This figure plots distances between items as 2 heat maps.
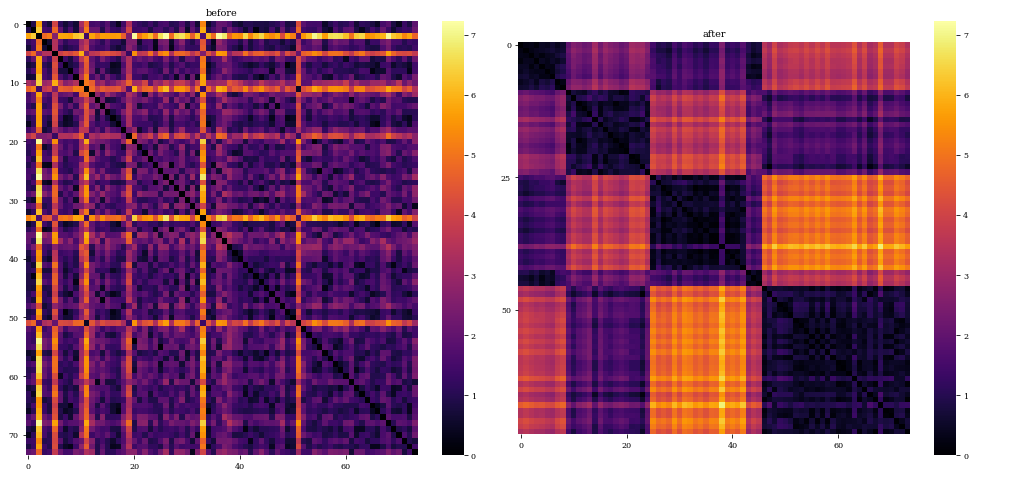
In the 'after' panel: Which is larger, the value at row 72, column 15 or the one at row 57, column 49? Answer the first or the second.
the first
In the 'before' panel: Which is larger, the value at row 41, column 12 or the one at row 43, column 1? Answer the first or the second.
the first
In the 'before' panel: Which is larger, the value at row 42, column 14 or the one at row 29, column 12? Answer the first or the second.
the second
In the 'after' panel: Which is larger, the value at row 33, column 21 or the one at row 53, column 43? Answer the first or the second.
the first
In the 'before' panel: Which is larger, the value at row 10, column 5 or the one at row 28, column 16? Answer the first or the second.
the first
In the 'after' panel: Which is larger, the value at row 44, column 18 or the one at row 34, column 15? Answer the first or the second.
the second
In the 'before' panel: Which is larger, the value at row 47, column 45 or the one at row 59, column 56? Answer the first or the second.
the second
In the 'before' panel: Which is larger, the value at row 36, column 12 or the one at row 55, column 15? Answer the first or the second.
the first
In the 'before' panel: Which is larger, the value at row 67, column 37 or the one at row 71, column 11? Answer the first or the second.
the second
